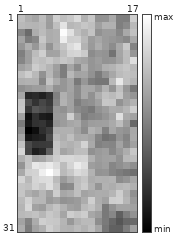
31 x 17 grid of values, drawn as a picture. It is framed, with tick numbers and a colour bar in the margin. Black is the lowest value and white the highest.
Ninth with the highest average: bottom left. Grain: blotchy. Odd patch: lower, in the middle left. Roughest part: middle left. Histogram: skewed, a long tail of low values. Ninth with the lowest average: middle left.
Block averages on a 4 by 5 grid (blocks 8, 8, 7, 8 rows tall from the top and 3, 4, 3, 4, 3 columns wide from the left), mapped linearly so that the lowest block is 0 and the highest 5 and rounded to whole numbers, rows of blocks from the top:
34533
00224
13522
44432
